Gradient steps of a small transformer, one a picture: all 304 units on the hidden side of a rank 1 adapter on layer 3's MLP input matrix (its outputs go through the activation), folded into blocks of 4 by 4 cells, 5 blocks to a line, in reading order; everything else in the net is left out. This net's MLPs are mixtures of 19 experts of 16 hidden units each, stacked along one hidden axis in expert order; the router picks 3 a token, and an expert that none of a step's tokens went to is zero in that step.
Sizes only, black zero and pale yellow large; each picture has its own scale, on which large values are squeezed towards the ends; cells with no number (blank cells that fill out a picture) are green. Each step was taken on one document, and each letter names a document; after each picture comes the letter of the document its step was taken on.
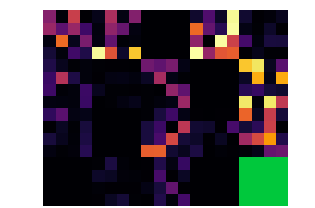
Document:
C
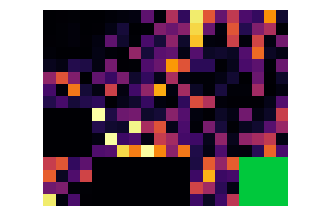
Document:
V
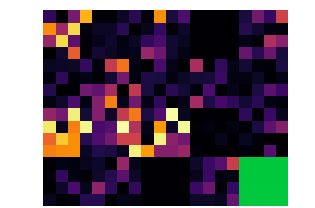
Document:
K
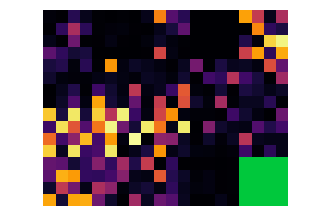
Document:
K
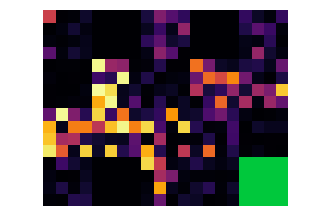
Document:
K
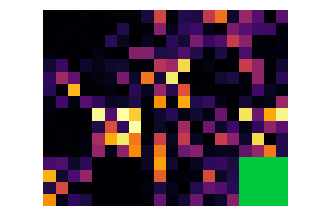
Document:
V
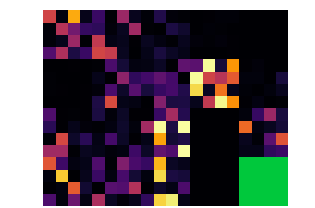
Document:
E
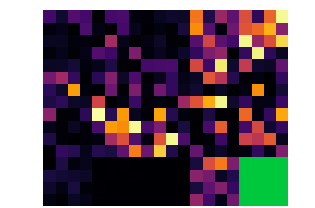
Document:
V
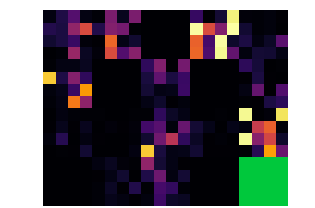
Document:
C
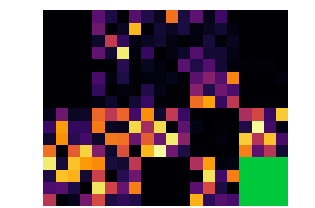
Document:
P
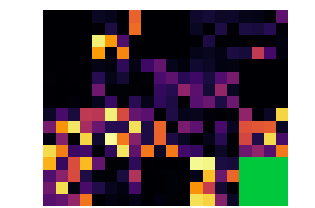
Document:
P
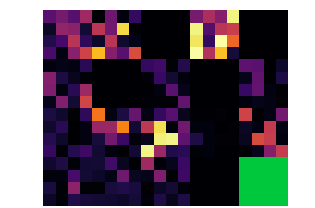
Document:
C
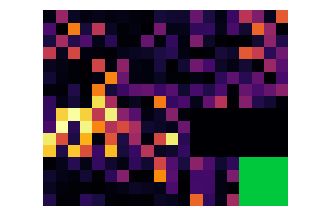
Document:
K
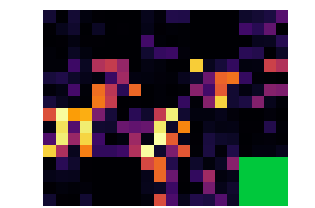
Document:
K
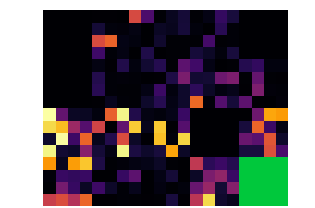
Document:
P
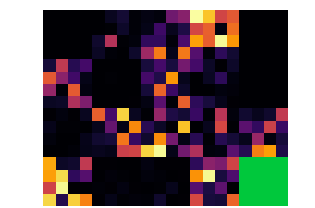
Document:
V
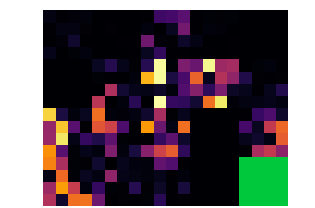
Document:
E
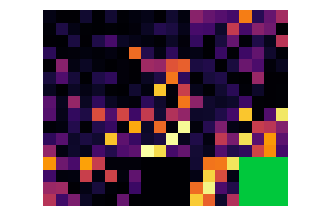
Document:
V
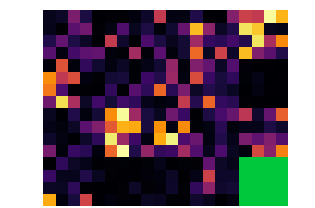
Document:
V
